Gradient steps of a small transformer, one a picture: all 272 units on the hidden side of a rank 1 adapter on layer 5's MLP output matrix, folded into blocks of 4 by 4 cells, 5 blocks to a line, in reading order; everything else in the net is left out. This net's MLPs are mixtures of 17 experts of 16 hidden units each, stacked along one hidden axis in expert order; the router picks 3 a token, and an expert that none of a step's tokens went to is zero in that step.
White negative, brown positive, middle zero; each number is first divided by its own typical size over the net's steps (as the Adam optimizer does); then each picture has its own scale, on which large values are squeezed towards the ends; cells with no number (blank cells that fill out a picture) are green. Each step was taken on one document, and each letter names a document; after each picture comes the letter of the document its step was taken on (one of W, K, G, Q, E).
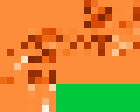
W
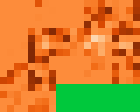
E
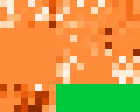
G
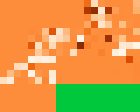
W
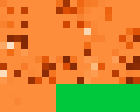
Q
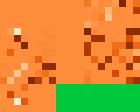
Q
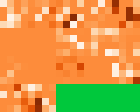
G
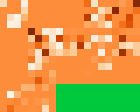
W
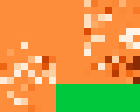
Q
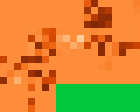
W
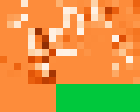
E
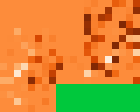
Q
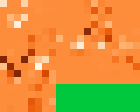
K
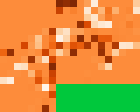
W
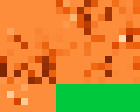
Q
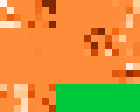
G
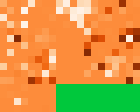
Q
